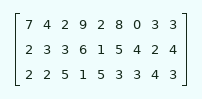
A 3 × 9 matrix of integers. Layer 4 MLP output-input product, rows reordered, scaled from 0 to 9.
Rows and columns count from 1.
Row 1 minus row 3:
5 2 -3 8 -3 5 -3 -1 0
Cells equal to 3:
7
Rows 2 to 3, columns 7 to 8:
4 2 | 3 4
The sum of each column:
11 9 10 16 8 16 7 9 10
